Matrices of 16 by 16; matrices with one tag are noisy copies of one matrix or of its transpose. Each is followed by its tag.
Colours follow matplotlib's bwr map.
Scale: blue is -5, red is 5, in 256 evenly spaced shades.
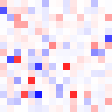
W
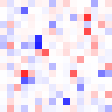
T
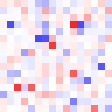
T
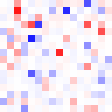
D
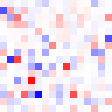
W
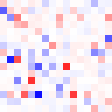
W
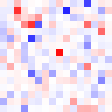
D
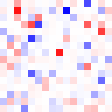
D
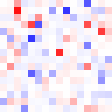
D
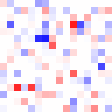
T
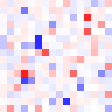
T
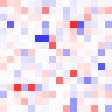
T
